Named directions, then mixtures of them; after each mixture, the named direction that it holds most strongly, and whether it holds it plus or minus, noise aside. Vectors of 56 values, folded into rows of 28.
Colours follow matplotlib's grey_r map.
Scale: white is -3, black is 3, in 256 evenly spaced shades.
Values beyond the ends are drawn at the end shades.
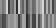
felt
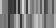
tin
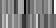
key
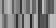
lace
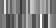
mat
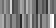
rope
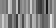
felt, minus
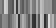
felt, plus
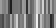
rope, minus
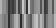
tin, plus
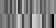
rope, minus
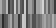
felt, plus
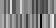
rope, plus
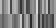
rope, minus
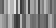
tin, minus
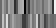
key, plus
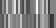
rope, minus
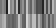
felt, minus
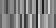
lace, minus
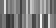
mat, plus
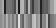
mat, minus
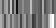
rope, plus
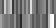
rope, plus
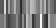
mat, plus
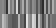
felt, minus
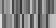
lace, plus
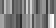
rope, plus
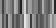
key, minus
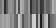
mat, minus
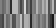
rope, minus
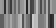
rope, minus
